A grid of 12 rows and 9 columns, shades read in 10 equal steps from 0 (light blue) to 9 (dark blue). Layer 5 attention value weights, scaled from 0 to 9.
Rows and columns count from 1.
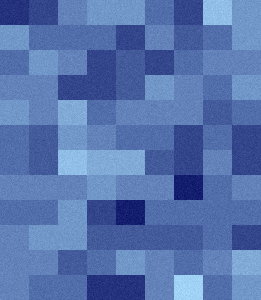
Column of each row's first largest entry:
1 5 4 3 8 7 7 7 5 9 3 4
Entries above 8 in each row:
0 0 0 0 0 0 0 1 1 0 0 0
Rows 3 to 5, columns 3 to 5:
4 7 6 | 7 7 6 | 2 5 4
